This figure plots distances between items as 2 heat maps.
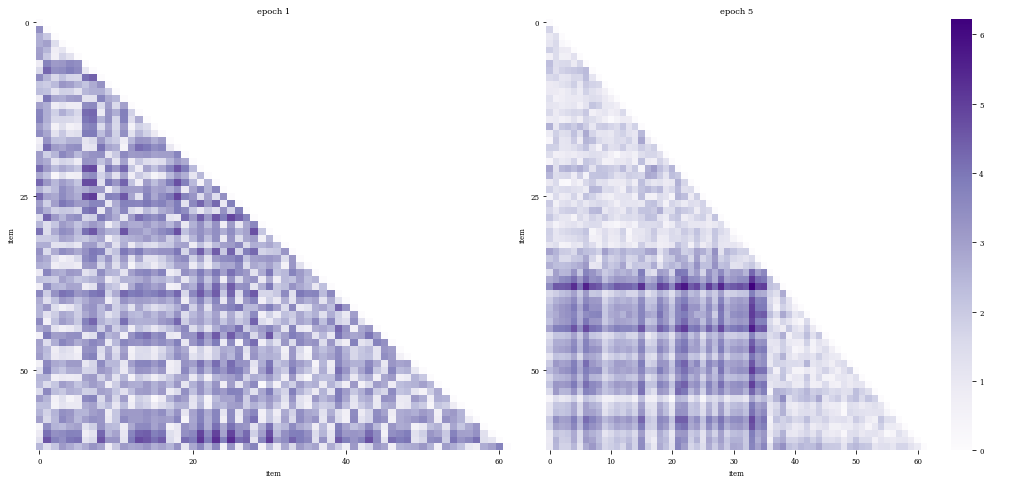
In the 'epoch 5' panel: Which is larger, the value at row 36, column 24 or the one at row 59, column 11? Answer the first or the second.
the first
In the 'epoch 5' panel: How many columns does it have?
62
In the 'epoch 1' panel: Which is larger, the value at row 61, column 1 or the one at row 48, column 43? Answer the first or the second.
the second
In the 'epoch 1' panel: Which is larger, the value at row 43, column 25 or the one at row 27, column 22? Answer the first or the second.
the first
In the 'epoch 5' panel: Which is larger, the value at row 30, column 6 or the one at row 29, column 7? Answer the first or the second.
the first
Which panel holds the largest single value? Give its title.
epoch 5
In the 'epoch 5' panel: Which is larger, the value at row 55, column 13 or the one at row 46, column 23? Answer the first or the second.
the second
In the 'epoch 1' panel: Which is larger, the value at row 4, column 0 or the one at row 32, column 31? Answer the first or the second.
the first
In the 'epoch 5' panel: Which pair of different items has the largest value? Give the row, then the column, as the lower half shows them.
38, 33
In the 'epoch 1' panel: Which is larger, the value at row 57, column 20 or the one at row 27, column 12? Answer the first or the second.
the first
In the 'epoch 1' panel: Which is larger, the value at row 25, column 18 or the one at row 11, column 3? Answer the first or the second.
the first
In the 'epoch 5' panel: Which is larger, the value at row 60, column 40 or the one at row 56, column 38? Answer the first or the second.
the second
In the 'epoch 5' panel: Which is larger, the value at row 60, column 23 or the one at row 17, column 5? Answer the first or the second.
the first
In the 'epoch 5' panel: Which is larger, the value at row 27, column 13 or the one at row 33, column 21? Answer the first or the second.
the second
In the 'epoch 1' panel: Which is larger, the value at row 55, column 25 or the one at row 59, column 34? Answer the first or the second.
the second
